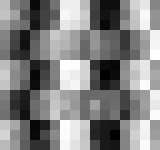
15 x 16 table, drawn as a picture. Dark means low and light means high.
There is no seam. On average the colour sits 50% of the way up the scale. Upright stripes repeat 2 times across the table.
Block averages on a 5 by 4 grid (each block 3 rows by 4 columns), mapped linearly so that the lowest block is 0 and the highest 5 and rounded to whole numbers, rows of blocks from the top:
2405 | 0423 | 2405 | 0423 | 2405
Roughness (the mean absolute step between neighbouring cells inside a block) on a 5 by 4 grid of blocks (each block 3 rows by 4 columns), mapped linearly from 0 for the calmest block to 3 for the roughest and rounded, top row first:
2223 | 2002 | 2232 | 2102 | 2322
